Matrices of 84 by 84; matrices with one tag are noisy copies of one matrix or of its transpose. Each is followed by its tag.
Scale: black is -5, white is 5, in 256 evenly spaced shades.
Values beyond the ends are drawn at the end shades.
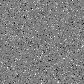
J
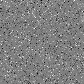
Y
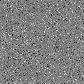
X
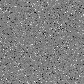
X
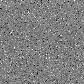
Y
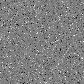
J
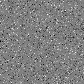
Y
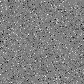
Y
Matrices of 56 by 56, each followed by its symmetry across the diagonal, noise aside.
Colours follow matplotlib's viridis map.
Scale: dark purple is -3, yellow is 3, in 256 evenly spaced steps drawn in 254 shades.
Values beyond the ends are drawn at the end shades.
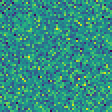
symmetric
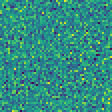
neither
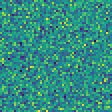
neither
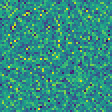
symmetric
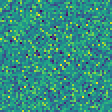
symmetric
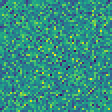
symmetric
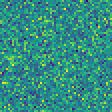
neither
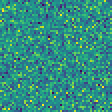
neither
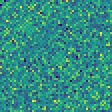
symmetric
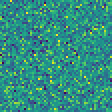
neither
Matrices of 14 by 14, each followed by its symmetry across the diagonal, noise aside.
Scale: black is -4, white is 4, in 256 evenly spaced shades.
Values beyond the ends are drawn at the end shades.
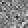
symmetric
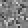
antisymmetric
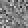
antisymmetric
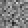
neither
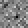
symmetric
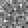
symmetric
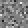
antisymmetric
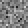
symmetric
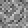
symmetric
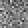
antisymmetric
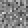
neither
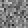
neither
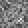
symmetric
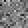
neither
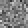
antisymmetric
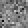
neither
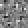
antisymmetric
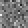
neither
